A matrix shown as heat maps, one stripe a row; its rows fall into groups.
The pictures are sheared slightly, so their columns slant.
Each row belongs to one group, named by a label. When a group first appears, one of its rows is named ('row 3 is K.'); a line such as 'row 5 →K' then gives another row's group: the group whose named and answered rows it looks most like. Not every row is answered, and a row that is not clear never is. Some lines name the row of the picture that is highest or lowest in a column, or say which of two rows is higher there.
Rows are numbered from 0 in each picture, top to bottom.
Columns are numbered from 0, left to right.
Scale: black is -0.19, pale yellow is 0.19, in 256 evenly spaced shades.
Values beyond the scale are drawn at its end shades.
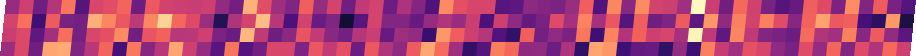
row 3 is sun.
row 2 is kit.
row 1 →kit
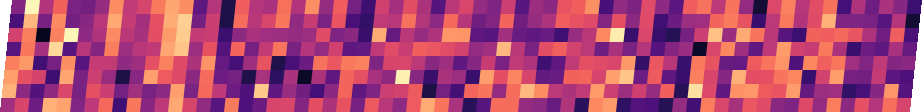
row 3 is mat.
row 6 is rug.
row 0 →mat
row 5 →rug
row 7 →sun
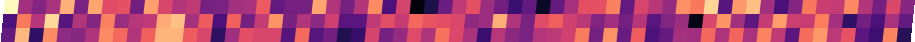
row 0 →kit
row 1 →mat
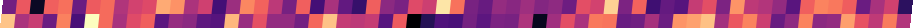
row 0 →kit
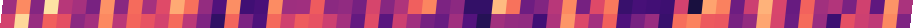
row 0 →sun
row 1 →sun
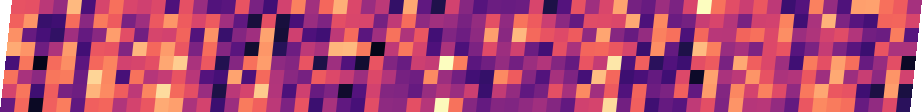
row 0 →sun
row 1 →rug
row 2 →rug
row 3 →rug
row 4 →kit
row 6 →kit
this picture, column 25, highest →3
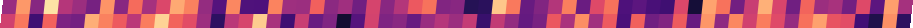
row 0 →sun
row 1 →kit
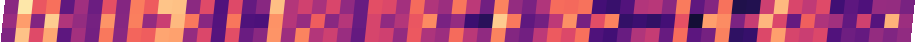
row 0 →mat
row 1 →sun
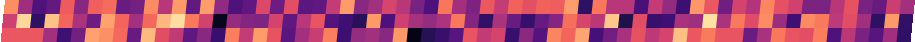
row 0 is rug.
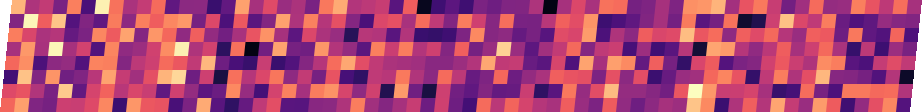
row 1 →mat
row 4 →rug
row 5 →mat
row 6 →sun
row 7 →rug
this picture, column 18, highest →2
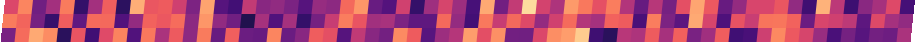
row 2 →mat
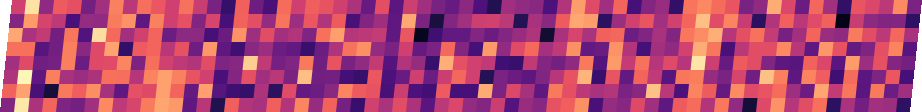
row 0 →sun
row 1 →mat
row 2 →sun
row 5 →kit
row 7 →mat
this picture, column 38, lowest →2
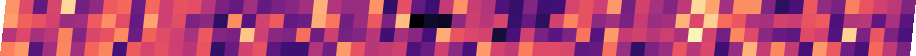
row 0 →kit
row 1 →mat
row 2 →kit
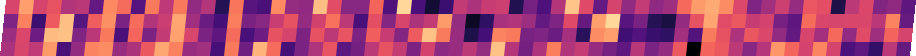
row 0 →mat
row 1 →sun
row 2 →sun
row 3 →mat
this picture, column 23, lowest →2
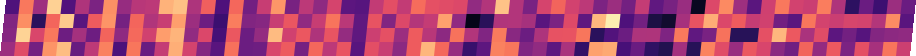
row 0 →mat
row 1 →sun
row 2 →mat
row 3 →sun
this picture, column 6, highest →1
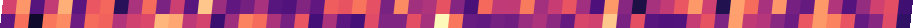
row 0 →rug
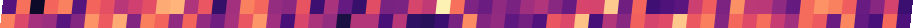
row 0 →kit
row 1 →kit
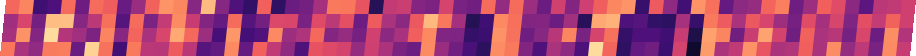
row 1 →sun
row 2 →sun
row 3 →sun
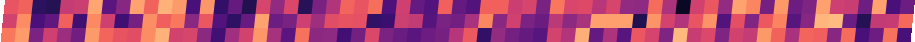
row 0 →rug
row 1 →rug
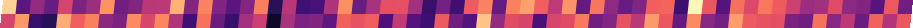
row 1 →rug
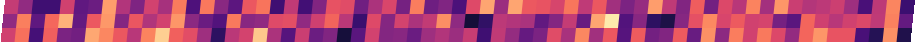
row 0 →rug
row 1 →sun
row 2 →kit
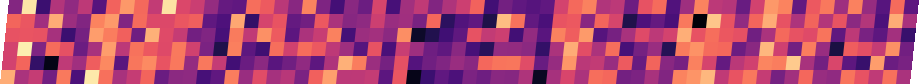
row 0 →kit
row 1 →sun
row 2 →mat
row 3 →sun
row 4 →rug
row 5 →sun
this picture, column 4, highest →5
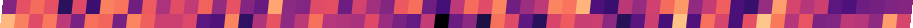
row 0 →mat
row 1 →sun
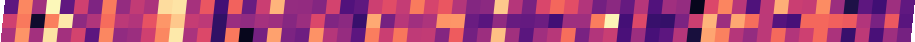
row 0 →mat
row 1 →kit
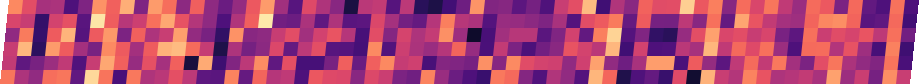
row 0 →kit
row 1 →kit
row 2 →sun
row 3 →kit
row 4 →rug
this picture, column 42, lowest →0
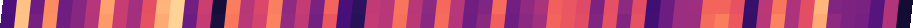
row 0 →mat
